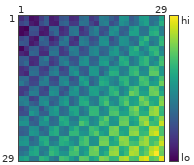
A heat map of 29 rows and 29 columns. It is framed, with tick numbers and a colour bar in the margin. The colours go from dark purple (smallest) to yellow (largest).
The bottom right is the ninth with the highest average. A checkerboard runs through the table. No lone cell stands out from its neighbours. On average the colour sits 50% of the way up the scale. The field climbs toward the bottom right. The top left is the ninth with the lowest average. Neither half mirrors the other.
